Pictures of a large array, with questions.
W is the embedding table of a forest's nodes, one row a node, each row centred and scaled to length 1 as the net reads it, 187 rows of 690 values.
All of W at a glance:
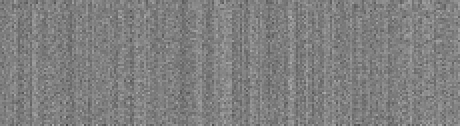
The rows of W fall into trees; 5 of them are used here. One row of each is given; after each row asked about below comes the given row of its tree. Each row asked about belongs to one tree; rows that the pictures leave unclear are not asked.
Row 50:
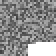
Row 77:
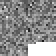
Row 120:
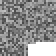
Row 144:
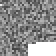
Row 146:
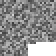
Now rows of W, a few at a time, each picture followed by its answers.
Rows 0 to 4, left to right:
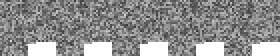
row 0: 77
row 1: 77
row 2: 146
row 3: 77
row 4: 77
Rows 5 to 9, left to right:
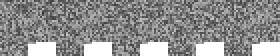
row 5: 77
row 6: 120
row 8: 120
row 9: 120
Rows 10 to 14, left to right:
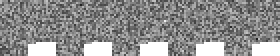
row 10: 120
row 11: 50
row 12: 77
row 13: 120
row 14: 77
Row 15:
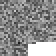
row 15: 144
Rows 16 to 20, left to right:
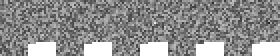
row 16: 120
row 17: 144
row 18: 144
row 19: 146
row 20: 50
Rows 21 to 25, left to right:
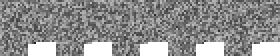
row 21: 144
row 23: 50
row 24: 144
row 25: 144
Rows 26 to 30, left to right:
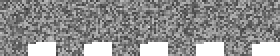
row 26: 144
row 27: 50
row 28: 50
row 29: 77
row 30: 146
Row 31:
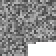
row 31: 77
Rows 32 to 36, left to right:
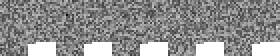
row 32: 120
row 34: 50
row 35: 77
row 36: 144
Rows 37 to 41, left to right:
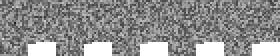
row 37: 146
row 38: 50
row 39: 77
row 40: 146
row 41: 146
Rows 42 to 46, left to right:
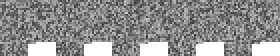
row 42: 50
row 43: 120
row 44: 77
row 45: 120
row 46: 50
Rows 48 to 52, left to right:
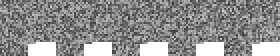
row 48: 120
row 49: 144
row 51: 77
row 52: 77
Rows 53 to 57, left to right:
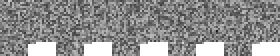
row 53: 50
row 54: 77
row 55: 77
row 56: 50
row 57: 50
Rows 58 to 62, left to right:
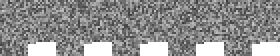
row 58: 120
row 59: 77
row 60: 146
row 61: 144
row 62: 146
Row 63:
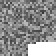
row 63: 144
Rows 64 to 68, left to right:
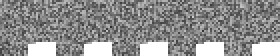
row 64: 120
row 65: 50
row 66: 120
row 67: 50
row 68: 50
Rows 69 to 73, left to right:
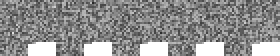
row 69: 50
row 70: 50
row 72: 50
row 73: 77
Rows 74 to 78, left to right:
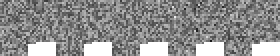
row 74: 144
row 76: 120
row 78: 146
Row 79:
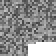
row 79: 77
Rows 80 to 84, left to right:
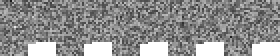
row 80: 77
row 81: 50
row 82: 144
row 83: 146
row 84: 50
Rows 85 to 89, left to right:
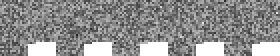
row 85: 120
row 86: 144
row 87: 77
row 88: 120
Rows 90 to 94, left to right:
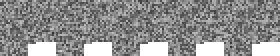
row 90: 146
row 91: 50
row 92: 144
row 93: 144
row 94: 144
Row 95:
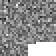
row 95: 120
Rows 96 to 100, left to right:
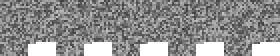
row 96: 50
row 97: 77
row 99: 77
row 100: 144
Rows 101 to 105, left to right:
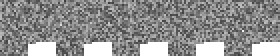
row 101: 144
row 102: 120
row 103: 50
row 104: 120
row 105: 144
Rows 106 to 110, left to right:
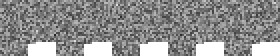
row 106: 50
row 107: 50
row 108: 120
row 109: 120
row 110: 50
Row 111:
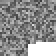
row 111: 50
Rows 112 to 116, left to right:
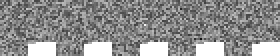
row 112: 77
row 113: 50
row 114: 50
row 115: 77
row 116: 146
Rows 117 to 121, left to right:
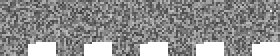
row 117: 50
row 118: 144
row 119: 50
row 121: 144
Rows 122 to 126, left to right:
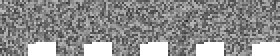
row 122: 120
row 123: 146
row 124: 144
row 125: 144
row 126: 77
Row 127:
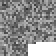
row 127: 144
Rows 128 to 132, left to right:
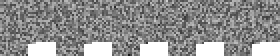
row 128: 50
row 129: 50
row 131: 144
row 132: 50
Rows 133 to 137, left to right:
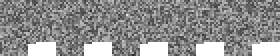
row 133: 144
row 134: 144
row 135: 120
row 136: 50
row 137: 77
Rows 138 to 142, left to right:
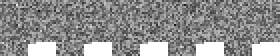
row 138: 50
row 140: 50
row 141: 77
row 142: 120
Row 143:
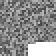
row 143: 120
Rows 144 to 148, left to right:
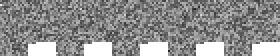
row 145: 146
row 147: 144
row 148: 144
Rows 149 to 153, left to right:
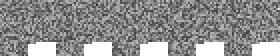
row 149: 50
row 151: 120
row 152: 146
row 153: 120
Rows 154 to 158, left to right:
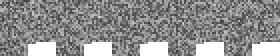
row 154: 120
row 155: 120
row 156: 50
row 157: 120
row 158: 144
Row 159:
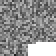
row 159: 50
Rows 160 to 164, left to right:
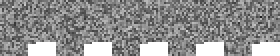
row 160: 146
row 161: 144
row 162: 120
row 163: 144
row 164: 146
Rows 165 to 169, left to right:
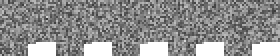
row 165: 120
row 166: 50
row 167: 120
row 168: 50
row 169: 144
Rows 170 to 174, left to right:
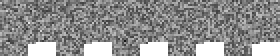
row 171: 50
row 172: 144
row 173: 50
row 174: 120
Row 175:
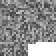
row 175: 50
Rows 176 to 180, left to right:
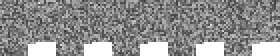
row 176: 120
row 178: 146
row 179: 120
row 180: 77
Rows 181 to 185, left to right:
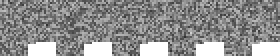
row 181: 120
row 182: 144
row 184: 146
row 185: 77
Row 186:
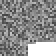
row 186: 120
